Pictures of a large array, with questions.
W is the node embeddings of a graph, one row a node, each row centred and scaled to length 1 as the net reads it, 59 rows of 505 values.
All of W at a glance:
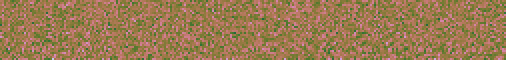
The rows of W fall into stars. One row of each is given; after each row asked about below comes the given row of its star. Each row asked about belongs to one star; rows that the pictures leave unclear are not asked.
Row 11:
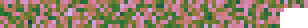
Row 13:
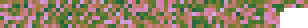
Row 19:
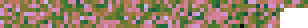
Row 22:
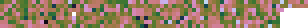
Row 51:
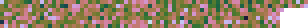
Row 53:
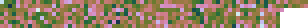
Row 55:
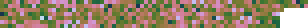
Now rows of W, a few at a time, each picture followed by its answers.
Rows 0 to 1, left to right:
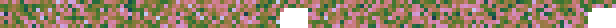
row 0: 55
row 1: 13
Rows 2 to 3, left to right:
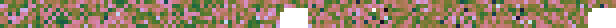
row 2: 13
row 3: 11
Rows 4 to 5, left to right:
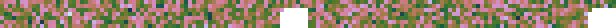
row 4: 11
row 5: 11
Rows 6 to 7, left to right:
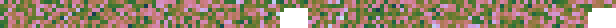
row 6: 53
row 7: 13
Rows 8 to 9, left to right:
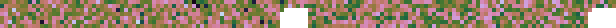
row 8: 22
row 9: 55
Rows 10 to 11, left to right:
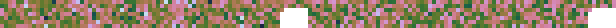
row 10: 55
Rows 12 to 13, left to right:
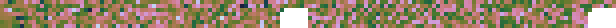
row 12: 53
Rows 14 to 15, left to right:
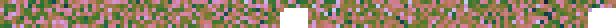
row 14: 55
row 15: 51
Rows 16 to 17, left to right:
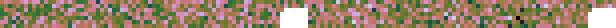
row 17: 11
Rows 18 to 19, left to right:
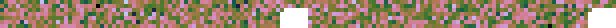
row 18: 19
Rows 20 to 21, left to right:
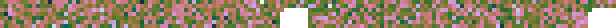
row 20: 55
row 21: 13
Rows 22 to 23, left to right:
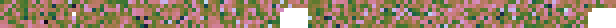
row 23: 53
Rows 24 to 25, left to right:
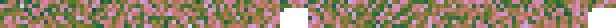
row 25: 22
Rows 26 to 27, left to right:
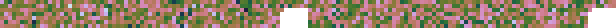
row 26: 51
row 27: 55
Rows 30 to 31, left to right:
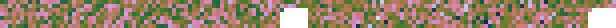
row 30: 19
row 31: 51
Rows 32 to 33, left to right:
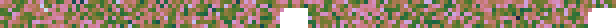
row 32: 11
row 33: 11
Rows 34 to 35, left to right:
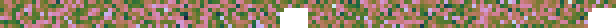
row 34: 53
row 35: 55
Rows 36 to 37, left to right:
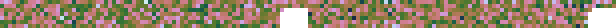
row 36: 11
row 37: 55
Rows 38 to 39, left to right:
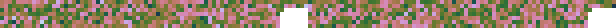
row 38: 13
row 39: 19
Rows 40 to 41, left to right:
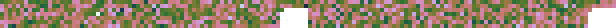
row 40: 19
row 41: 51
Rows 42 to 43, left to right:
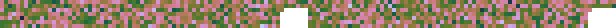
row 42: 53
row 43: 53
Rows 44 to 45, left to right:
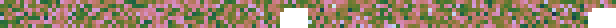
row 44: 53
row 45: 55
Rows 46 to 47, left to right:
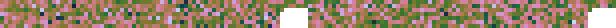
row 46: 13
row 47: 22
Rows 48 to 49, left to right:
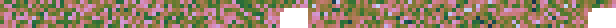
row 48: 51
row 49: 51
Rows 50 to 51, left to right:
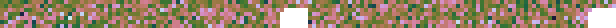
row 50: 51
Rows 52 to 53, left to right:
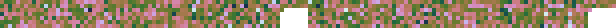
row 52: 53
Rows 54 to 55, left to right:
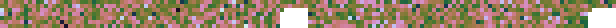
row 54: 19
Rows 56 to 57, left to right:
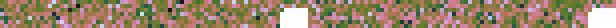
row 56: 19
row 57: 51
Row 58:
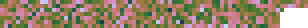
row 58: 19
